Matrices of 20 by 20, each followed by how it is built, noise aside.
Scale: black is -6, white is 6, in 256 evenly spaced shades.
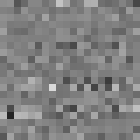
uneven rows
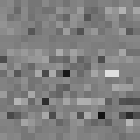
uneven rows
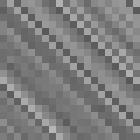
Toeplitz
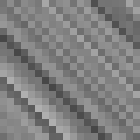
Toeplitz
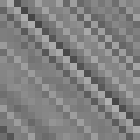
Toeplitz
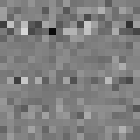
uneven rows
